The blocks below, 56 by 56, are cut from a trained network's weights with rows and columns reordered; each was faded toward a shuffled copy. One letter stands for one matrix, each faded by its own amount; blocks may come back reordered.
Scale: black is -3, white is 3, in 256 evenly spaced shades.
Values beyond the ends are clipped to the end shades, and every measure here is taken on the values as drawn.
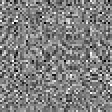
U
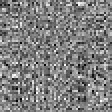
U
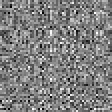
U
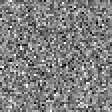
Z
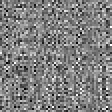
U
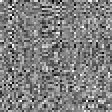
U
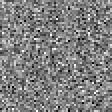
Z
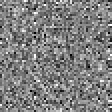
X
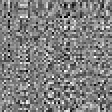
U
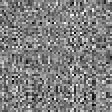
U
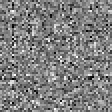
X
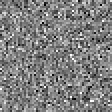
Z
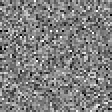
Z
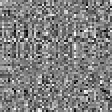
U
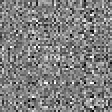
U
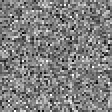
Z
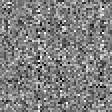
X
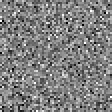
Z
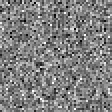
Z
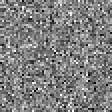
Z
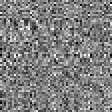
U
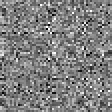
X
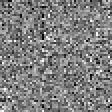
X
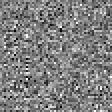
X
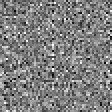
X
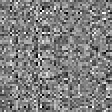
U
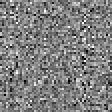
X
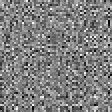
U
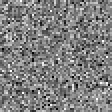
Z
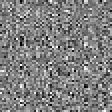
U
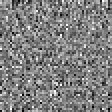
X
